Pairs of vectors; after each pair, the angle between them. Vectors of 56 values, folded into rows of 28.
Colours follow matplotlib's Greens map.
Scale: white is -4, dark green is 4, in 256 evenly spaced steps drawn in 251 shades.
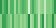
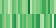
partly opposed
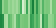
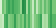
nearly opposite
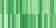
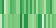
partly aligned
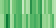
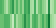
orthogonal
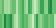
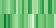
nearly parallel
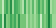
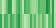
partly aligned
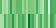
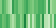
partly opposed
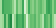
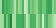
nearly parallel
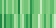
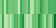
nearly opposite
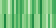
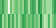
partly aligned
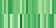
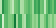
orthogonal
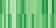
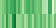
nearly opposite
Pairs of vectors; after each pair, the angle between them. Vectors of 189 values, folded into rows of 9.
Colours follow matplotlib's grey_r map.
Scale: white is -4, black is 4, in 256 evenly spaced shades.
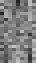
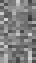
nearly opposite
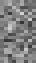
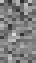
partly opposed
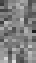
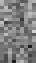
nearly opposite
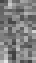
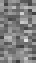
orthogonal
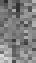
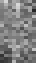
nearly opposite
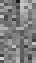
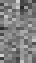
nearly opposite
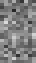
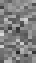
orthogonal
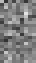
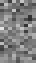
orthogonal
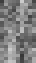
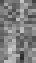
nearly parallel
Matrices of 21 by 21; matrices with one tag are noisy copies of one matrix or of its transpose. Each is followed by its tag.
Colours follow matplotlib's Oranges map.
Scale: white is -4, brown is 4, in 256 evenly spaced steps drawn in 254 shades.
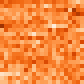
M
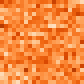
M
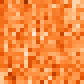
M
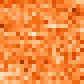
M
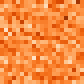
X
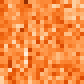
M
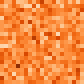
X
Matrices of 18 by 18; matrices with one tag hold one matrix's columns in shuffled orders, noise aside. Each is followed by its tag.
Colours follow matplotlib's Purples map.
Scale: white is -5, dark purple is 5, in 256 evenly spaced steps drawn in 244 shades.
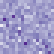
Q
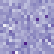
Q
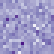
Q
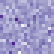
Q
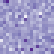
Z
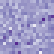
Q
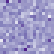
Z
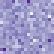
Z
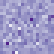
Q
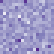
Z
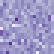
Q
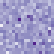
Q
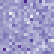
Z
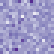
Z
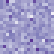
Z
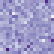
Z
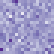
Z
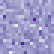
Q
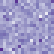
Z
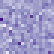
Q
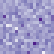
Q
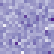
Q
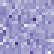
Q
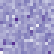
Q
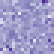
Z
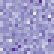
Z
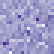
Q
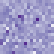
Q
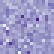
Q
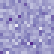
Q
